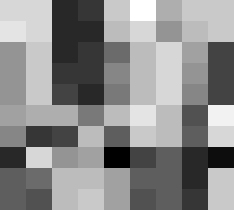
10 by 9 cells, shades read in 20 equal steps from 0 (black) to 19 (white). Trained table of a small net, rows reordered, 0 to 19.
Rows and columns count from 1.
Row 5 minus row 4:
0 0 1 -1 -1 0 0 -1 0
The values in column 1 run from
3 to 17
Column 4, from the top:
4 3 4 4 3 9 14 12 14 15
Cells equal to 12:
5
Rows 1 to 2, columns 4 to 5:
4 15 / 3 14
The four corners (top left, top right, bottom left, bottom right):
16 15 7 15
